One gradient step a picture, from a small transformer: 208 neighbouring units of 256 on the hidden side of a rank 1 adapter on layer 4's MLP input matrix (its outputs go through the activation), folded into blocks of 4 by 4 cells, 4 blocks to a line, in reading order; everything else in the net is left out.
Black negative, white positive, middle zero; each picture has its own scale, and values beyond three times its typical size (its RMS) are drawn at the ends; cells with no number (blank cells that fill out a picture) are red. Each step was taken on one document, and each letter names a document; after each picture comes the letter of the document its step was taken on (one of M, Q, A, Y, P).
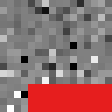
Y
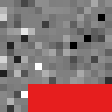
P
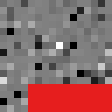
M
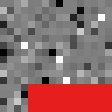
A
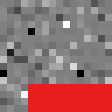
A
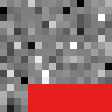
P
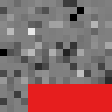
M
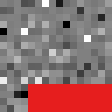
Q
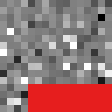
Q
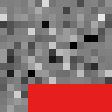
P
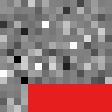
Y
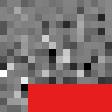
A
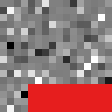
Y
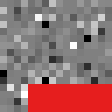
A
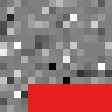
M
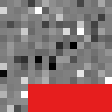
P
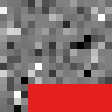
Y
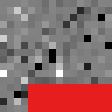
A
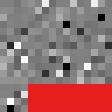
Y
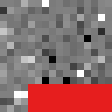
Q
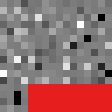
Q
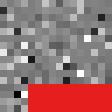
A
